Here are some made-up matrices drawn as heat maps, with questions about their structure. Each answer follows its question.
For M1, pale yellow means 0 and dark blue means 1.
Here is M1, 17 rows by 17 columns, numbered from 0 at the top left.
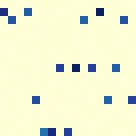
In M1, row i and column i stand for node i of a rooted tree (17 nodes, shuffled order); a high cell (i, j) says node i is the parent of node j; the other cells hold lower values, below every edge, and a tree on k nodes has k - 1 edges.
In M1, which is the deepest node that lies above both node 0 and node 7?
1
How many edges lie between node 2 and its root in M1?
0
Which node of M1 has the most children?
8
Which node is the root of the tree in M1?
2
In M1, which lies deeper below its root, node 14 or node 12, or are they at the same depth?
node 14
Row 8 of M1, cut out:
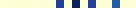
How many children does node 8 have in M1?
4
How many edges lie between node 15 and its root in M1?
1
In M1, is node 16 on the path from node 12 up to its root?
no
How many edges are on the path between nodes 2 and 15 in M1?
1
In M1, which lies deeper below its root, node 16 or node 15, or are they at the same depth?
node 16
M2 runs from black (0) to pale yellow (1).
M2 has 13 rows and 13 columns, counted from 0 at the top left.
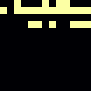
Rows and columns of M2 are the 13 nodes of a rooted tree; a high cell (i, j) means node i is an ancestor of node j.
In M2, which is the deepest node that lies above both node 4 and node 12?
3
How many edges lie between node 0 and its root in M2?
1
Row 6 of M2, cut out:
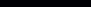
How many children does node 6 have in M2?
0
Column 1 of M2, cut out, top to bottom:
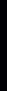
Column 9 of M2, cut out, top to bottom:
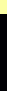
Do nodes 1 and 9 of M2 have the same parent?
no
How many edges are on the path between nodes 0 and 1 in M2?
1
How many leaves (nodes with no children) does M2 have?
10
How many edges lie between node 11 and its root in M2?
2
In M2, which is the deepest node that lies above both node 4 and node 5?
3
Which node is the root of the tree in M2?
1
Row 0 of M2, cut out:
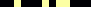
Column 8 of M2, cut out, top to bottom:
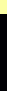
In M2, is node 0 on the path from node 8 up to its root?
yes
